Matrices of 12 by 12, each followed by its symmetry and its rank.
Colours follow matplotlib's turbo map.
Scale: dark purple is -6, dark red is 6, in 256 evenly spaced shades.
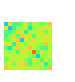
symmetric, full rank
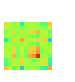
symmetric, rank two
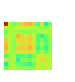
symmetric, rank two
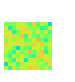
neither, full rank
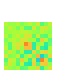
symmetric, rank two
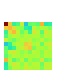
symmetric, rank two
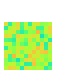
symmetric, full rank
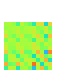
antisymmetric, rank two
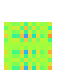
neither, rank one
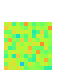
neither, full rank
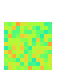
neither, full rank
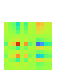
neither, rank one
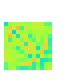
symmetric, full rank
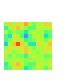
antisymmetric, rank two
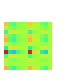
neither, rank one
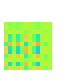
neither, rank one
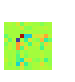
antisymmetric, rank two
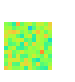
neither, full rank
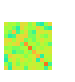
symmetric, full rank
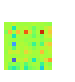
antisymmetric, rank two
